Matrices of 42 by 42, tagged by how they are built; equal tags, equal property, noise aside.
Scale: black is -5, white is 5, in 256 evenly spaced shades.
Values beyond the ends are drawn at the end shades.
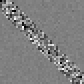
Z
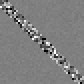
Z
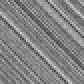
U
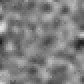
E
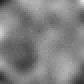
E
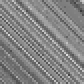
U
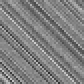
U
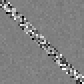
Z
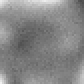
E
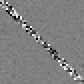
Z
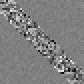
Z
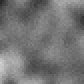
E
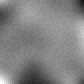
E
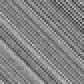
U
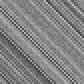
U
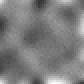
E
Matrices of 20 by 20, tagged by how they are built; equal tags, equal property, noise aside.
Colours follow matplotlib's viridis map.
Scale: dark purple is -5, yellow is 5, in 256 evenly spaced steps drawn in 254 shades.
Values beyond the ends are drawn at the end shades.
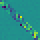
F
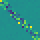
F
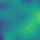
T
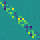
F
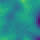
T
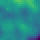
T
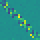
F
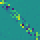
F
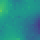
T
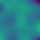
T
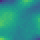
T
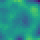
T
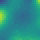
T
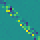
F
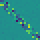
F
